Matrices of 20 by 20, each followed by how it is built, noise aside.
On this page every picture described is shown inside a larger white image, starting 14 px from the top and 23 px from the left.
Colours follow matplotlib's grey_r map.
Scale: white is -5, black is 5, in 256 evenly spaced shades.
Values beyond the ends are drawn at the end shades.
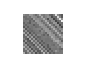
Toeplitz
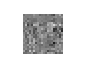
low rank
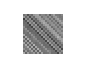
Toeplitz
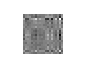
low rank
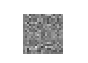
low rank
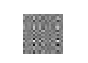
low rank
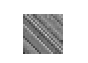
Toeplitz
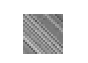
Toeplitz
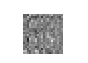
low rank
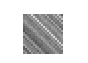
Toeplitz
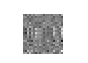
low rank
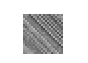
Toeplitz
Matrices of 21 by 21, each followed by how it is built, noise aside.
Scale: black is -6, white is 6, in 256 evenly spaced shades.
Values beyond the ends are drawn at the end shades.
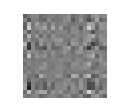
low rank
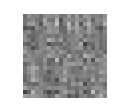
low rank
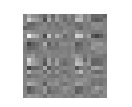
low rank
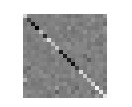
diagonal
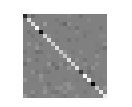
diagonal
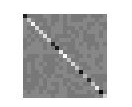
diagonal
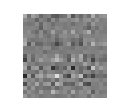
low rank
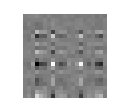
low rank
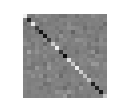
diagonal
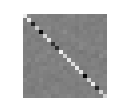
diagonal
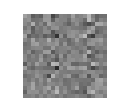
low rank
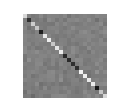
diagonal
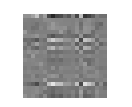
low rank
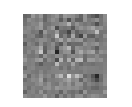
low rank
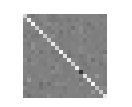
diagonal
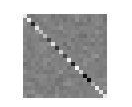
diagonal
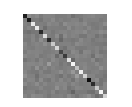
diagonal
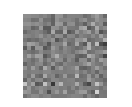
low rank
